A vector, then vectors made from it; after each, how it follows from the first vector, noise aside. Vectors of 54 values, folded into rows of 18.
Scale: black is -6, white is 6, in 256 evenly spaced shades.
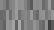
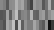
scaled up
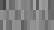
reversed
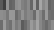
reversed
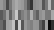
scaled up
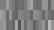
negated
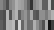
scaled up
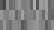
reversed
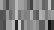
scaled up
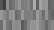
reversed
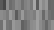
reversed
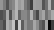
scaled up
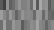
reversed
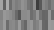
wrapped around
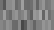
wrapped around
